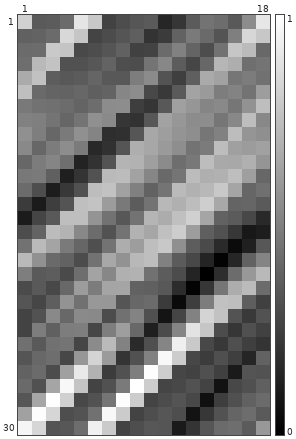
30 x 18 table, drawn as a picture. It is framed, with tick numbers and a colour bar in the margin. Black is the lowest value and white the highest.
Mirror symmetry: none. Grain: diagonal, up to the right. Odd rows or columns: none. Slope: none.
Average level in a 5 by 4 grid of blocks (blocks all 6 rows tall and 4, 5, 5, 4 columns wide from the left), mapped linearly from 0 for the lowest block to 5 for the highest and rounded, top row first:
4 1 1 4
2 2 4 5
2 4 5 0
1 3 1 2
4 4 1 0
